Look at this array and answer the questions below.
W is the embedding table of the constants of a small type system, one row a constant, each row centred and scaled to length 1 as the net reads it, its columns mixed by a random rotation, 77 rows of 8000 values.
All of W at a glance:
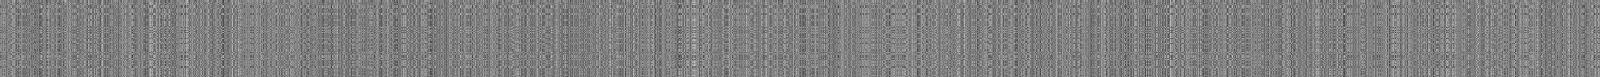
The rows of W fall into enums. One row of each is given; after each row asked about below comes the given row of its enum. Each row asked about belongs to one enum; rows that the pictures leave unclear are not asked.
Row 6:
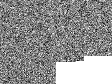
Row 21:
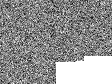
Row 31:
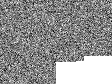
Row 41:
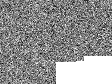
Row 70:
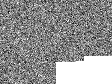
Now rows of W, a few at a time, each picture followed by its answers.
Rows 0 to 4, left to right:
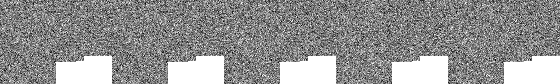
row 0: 31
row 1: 31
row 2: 70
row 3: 41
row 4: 70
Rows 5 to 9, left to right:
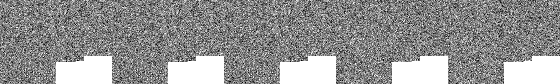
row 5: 6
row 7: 6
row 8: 70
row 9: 21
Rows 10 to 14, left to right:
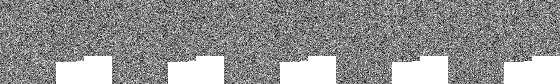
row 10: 41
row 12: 21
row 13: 6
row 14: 6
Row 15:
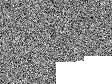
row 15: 21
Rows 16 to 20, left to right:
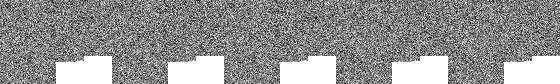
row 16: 21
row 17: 41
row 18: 21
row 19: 70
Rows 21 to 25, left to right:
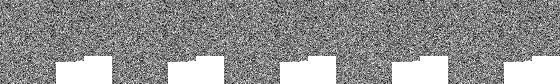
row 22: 21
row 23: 21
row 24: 41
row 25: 21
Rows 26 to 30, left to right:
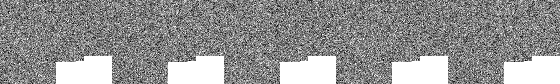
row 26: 70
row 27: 6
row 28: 41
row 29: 70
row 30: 6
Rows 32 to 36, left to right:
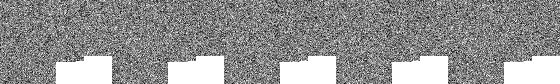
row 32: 6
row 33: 70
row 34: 21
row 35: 21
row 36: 70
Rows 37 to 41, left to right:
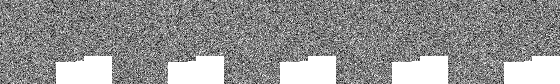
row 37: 21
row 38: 6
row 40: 70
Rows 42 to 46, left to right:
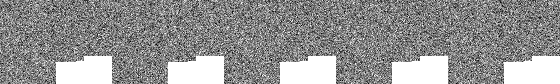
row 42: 41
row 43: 6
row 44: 70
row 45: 70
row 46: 21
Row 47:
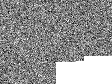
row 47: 70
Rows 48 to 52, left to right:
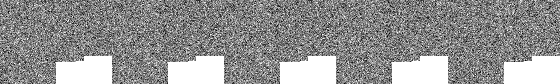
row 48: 70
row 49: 41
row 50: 41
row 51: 21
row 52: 6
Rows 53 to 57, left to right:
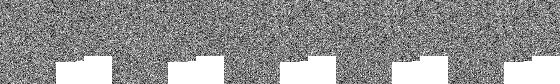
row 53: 21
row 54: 70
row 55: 6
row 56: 6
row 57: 6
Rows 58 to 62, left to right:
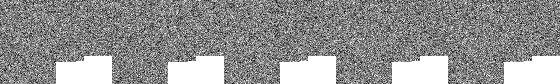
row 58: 31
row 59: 6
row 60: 21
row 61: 70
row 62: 70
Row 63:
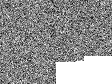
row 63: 21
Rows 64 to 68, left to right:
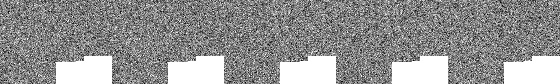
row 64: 70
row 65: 70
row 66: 6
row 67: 6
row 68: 21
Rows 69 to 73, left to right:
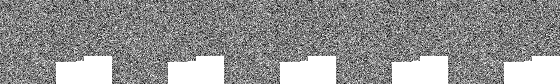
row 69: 41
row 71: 41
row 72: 21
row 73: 41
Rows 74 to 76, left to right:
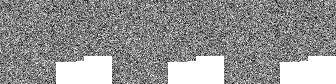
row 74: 41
